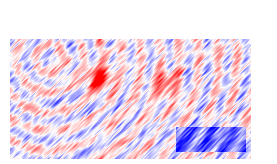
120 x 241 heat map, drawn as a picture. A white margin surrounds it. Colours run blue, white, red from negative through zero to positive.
Overall the values sit about 50% of the way up the scale. An odd patch, lower than its surroundings, sits in the bottom right. Neither half mirrors the other. Rings spread out from the top left. The ninth with the lowest average is the bottom right. There are two bumps.
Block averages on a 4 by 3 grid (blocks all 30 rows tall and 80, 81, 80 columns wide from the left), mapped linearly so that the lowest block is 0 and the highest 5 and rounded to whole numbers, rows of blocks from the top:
333
353
333
330
